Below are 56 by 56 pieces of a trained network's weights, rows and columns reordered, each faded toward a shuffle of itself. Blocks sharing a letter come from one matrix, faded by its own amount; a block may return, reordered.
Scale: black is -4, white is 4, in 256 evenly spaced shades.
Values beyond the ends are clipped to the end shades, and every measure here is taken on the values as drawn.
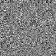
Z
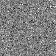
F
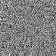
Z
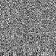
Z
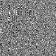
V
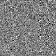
V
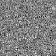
Z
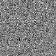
V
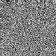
Z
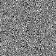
V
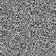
Z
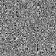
Z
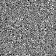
F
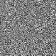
Z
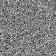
F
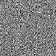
Z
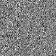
V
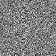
Z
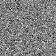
F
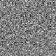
Z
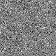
F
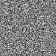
Z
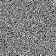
F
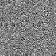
Z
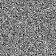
F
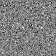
F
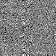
V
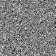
V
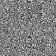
Z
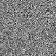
Z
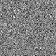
Z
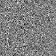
V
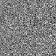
Z
